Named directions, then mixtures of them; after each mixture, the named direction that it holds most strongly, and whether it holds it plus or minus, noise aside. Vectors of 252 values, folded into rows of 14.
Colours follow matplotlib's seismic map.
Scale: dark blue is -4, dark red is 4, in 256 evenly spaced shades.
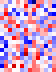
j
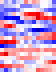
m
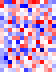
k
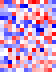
k, plus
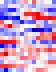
m, plus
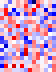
j, plus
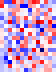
k, plus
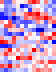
m, plus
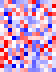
j, minus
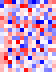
k, minus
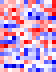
m, minus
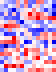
m, plus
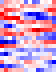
m, minus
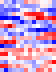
m, plus
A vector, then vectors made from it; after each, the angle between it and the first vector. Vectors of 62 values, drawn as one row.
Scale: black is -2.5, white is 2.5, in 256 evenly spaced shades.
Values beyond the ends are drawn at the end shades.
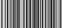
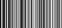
nearly opposite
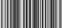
nearly parallel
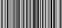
nearly parallel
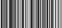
orthogonal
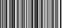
orthogonal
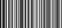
nearly opposite
